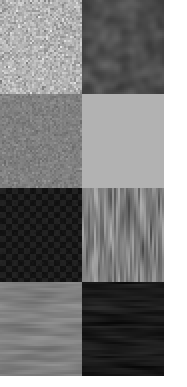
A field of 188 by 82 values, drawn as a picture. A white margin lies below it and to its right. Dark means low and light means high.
It is made of 4 by 2 panels. Panel 1,1: high, fine-grained. Panel 1,2: low, blotchy, faint in contrast. Panel 2,1: middling, fine-grained, faint in contrast. Panel 2,2: high, flat. Panel 3,1: very low, checkered, faint in contrast. Panel 3,2: middling, streaked downward. Panel 4,1: middling, streaked across, faint in contrast. Panel 4,2: very low, streaked across, faint in contrast.
